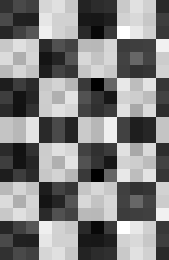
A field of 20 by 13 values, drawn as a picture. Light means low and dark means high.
Grain: checkered. Average level on the scale: 50%. Histogram: two levels. Slope: none. Mirror symmetry: top to bottom.
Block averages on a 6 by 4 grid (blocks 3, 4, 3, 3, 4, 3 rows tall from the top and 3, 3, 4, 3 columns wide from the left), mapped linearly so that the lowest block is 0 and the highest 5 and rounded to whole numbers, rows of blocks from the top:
5 0 4 2
2 4 2 3
4 2 3 3
4 2 3 3
2 4 2 3
5 0 4 2
